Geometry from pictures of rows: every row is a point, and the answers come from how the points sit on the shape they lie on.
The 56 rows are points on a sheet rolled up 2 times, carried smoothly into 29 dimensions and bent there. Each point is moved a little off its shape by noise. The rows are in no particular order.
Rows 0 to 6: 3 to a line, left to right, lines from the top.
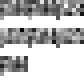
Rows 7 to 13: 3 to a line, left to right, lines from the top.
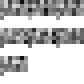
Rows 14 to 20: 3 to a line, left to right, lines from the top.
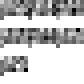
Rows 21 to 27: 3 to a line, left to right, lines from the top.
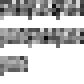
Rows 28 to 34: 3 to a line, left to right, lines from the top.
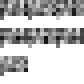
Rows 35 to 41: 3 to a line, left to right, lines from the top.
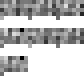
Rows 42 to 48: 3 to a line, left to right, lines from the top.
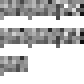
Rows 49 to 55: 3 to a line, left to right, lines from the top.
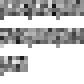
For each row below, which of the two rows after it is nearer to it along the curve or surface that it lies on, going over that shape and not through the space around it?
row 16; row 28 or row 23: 23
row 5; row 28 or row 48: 48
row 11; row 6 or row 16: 6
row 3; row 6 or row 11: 6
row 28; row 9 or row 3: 9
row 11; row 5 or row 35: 5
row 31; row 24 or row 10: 10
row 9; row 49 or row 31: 31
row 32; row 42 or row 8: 8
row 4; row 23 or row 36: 23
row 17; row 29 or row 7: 7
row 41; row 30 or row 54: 30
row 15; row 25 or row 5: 25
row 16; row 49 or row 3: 3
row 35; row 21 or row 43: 43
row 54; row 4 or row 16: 16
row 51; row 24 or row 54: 24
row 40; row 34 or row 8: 34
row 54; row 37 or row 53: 37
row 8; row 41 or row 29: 41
